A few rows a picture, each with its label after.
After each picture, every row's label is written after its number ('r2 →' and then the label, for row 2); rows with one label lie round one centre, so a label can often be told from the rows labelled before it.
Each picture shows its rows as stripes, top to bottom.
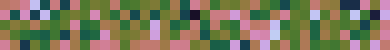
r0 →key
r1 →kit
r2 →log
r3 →log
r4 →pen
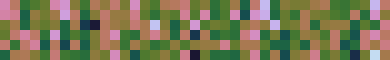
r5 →pen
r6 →pen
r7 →log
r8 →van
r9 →key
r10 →van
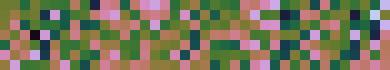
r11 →log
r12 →van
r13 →log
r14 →kit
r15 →van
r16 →key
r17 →pen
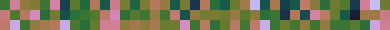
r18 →van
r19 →key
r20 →pen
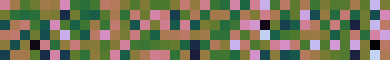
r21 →pen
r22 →log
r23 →van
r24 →pen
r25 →kit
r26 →van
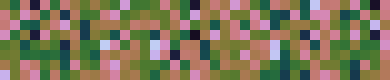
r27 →kit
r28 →key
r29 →pen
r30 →kit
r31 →log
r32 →log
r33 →key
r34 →key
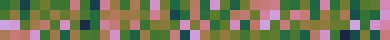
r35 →log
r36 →log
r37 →pen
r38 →key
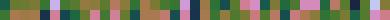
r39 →van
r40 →van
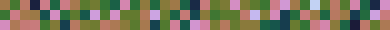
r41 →kit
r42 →van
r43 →key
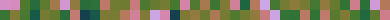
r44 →pen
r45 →log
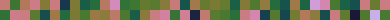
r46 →key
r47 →van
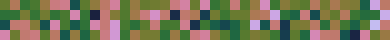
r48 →pen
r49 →log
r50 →van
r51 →key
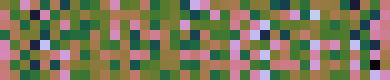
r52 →key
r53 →kit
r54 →pen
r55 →van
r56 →kit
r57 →pen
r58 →kit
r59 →pen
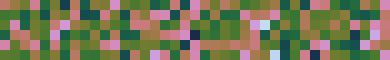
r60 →key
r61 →log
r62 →pen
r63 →van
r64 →key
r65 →log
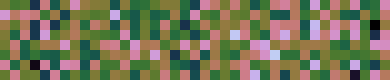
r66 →kit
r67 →key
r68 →kit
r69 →kit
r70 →pen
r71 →log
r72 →kit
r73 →van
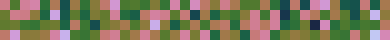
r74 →key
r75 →van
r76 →log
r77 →pen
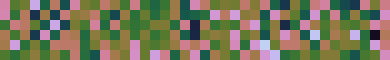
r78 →key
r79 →kit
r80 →van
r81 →kit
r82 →pen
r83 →log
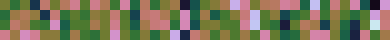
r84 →kit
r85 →van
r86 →van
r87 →key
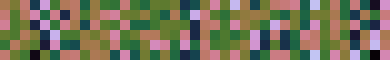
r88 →kit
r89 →key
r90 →kit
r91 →van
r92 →van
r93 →kit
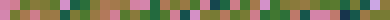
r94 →pen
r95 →key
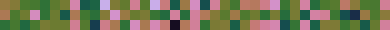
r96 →log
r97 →key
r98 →log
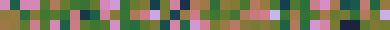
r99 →key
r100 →log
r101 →key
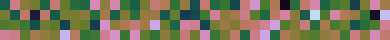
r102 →van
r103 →kit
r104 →log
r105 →pen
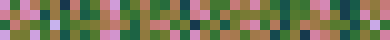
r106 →key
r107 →key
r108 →van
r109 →key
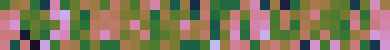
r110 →van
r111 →pen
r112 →pen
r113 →pen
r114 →kit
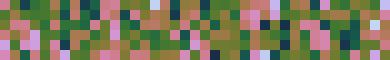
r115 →log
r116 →log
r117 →van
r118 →key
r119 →key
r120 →pen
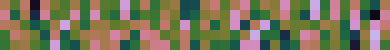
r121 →kit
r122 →kit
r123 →pen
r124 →van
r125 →van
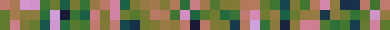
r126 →key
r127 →van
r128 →van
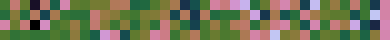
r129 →kit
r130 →van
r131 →kit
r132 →log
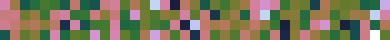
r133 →log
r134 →pen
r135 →key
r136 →van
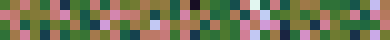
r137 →van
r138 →pen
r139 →log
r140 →van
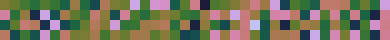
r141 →log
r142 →kit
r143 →van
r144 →kit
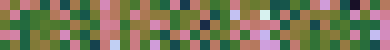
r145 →key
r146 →pen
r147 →log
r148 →pen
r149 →log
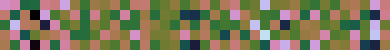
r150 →pen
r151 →kit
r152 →van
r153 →pen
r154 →kit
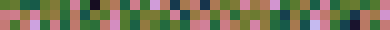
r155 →log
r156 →key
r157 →key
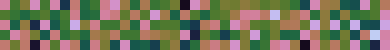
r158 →key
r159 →log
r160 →kit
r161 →van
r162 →kit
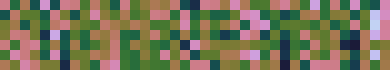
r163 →kit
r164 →van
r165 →pen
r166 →van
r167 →key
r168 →van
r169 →key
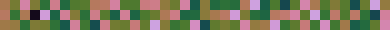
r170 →van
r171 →kit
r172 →log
